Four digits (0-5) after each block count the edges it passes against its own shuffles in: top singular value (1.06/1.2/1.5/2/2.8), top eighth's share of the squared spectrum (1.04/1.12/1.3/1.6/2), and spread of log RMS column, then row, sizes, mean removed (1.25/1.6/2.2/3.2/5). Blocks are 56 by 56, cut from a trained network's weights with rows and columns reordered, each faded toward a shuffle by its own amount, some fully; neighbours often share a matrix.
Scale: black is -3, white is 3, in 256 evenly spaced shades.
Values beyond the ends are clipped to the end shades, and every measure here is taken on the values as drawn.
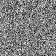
0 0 0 0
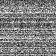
4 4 0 2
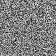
0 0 0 0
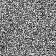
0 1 0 0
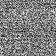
2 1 0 0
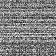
4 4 0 2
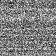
2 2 0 0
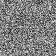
0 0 0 0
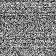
2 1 0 0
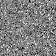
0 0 0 0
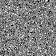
0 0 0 0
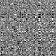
4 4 2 2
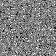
2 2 0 0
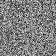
0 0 0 0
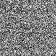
0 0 0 0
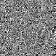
3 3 2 2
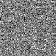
3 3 1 1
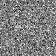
2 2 0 1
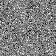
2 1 0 0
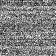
3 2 0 0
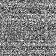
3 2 0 1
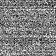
3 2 0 1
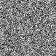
1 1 0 0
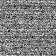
3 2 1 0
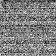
3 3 1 1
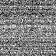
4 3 0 2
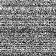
4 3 1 2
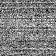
3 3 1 1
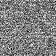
1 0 0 0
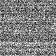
3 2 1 0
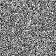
1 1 0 0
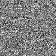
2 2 0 1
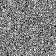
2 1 0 0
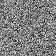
1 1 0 0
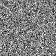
0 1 0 0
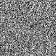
2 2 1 1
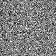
1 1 0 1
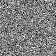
1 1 0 0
